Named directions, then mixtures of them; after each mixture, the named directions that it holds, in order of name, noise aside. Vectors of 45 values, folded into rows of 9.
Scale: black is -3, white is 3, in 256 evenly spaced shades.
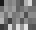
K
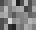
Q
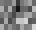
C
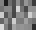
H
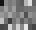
K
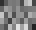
H, K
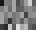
K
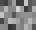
H, Q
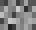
H, Q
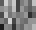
H, Q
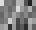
C, K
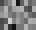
Q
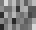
H
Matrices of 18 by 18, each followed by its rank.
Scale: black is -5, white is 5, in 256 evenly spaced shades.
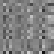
two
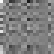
two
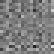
three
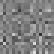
three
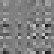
two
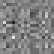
three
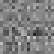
three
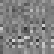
three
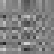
two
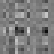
two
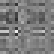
two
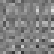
three
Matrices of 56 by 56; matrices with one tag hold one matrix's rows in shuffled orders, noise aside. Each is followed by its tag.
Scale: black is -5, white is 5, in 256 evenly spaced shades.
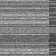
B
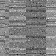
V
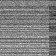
B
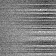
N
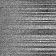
N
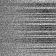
N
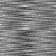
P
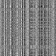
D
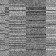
V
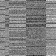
V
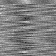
P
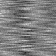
P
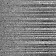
N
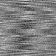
P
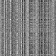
D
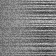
N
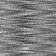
P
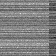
B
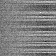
N
